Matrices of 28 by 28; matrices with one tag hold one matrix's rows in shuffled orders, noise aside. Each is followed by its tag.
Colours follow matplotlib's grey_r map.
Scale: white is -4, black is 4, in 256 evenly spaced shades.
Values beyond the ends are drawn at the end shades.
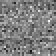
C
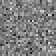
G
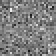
G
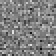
C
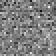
C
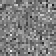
G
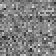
C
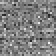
C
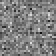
C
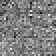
C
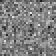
C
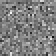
G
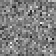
G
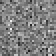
G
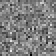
G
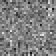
G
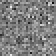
G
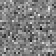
C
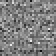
C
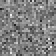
G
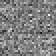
C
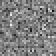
G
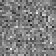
G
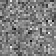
G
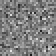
G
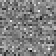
C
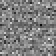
C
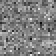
C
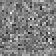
G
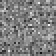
C
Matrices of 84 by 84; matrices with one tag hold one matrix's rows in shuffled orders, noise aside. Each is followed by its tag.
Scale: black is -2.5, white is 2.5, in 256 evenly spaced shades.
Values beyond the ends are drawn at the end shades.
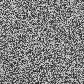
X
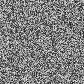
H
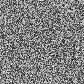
H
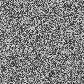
H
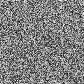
H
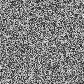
H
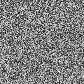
H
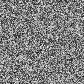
X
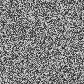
H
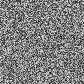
H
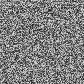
X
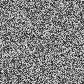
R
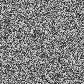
R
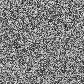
X
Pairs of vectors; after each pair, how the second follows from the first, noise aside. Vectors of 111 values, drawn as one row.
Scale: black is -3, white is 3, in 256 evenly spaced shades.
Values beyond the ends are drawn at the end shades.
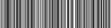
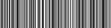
reversed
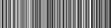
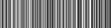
copied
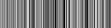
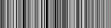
reversed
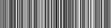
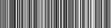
copied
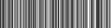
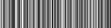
reversed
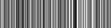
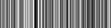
reversed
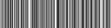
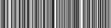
reversed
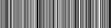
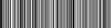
reversed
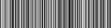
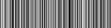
copied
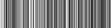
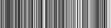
reversed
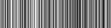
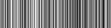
copied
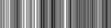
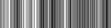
copied
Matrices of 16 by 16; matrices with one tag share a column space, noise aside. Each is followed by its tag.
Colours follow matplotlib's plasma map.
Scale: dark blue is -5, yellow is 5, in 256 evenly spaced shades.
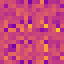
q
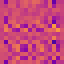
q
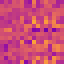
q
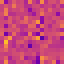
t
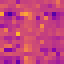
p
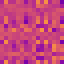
q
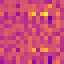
p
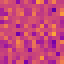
t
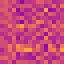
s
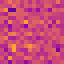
s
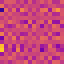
s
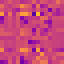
p
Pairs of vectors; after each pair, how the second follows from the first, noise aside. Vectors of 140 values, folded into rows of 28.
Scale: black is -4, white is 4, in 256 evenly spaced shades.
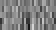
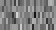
shuffled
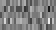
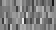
shuffled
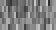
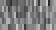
copied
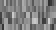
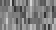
shuffled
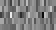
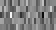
copied
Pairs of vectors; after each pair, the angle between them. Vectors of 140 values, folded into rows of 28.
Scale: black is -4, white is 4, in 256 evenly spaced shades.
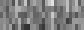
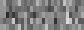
orthogonal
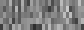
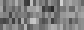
partly aligned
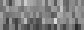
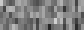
partly aligned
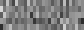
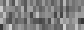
nearly parallel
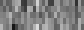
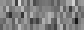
orthogonal
